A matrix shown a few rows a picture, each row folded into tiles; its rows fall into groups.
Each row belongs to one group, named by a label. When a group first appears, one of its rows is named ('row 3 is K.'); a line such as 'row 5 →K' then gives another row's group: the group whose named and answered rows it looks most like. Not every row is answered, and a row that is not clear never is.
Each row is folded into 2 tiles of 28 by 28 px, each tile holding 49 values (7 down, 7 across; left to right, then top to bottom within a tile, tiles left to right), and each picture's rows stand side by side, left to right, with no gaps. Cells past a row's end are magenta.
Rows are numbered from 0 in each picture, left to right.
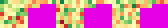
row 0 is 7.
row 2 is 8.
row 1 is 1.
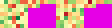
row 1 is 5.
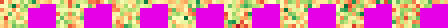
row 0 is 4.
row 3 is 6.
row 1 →7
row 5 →6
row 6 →8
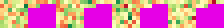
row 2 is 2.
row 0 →5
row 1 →1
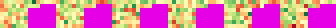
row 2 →8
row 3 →1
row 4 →8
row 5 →6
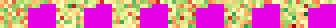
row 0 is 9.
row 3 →1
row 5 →6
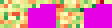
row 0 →9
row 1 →1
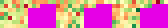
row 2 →1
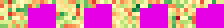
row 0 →5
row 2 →4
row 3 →9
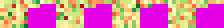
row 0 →1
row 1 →7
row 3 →1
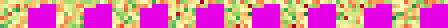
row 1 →1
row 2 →8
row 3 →5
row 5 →6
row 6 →7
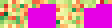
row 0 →7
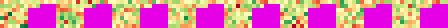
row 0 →4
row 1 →9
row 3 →2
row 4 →6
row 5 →6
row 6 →8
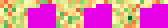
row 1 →9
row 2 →2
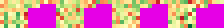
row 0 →9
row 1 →8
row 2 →4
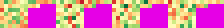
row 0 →2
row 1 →5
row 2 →4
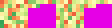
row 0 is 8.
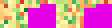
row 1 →8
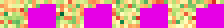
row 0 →9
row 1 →7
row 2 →2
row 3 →4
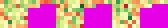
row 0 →2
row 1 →5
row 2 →2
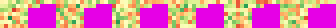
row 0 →8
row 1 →8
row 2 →9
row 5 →4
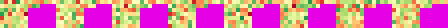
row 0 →9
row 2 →6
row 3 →5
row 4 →9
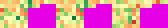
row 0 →6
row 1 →6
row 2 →2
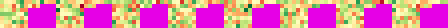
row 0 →8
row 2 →1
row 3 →9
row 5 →9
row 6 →4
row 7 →7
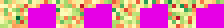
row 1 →7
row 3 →7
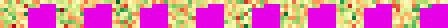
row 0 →6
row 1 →7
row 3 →4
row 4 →5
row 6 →2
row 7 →1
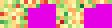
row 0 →5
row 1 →4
